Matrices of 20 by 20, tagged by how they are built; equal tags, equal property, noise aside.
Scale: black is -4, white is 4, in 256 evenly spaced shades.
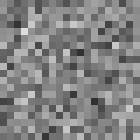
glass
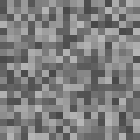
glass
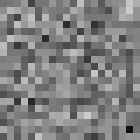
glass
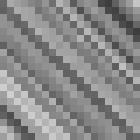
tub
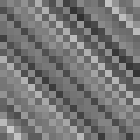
tub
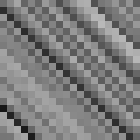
tub
